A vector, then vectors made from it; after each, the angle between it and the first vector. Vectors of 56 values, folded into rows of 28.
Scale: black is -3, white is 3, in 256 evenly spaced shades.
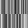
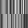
nearly opposite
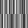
partly opposed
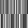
partly opposed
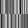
nearly opposite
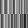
partly opposed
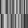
nearly opposite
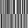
partly opposed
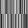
nearly opposite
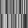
nearly opposite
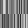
orthogonal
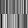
partly opposed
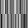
nearly opposite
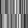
nearly opposite
